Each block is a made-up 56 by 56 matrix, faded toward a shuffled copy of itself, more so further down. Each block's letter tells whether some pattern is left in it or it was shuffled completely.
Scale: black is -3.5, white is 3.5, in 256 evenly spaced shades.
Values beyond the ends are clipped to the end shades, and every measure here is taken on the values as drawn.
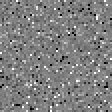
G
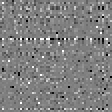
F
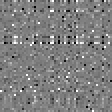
F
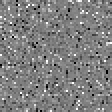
G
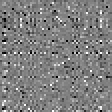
F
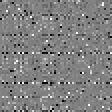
F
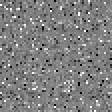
G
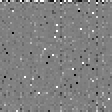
F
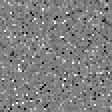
G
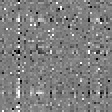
F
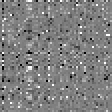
F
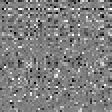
F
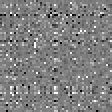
F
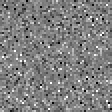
G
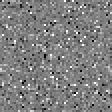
G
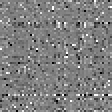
F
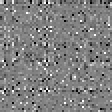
F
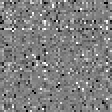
F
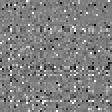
F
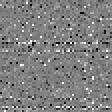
F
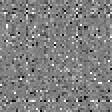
F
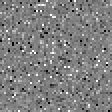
G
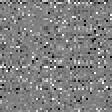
F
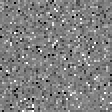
G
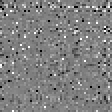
F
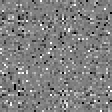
F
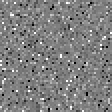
G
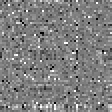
F
